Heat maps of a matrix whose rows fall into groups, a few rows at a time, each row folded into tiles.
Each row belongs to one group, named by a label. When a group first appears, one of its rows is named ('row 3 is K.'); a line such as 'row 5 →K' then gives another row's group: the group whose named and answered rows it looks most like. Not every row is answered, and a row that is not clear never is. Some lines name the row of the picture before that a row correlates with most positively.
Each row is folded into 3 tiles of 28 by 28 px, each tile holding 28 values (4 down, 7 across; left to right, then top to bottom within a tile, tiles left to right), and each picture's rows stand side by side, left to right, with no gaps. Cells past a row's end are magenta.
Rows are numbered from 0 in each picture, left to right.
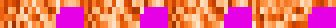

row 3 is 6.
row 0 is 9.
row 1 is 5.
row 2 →5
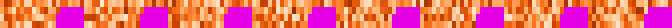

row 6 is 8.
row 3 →6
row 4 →9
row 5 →6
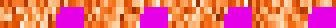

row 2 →5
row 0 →8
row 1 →5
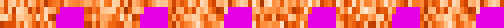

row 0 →8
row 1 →8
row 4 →6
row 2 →5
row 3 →6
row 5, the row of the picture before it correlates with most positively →3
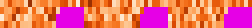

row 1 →8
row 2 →9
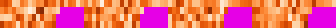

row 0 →8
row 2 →6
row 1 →8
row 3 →8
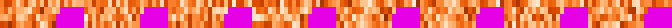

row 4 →5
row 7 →6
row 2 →8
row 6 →9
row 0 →8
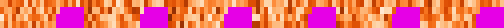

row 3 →8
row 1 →5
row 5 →6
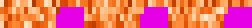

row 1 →8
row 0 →6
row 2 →8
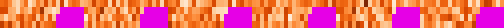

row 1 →9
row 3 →9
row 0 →8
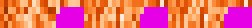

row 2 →9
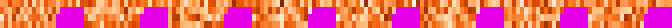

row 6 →6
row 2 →6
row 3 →5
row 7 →5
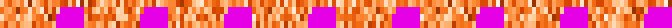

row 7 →5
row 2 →9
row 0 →5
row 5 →5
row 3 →9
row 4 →6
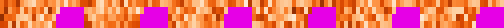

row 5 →5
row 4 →9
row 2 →5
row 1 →8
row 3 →6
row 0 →9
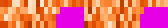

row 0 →8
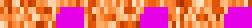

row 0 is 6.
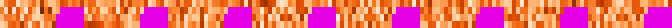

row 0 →6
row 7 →9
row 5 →6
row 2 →9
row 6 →6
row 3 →9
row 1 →8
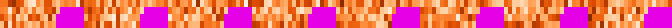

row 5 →8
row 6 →8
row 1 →9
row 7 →9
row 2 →5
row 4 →8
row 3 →8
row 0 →9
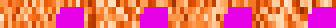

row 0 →9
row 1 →6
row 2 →8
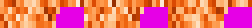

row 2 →5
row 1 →5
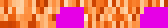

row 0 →8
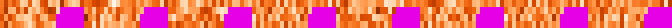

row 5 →9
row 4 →6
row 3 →9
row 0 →5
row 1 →9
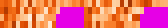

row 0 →9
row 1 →8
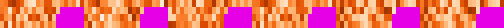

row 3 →9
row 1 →5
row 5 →5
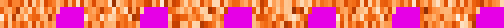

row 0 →9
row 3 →6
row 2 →6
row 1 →5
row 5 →8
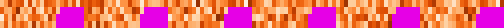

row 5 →5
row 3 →8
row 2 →5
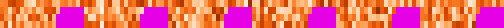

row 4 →6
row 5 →6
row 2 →5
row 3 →6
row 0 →9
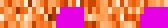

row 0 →5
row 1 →8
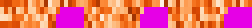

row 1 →5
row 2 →6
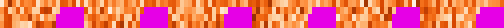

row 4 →5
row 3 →9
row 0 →6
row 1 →6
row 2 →8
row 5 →9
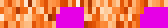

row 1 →8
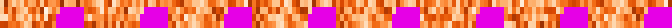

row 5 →6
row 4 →5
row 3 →5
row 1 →8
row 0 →8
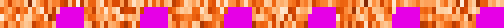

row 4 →9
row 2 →6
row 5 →8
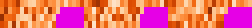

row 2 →8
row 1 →9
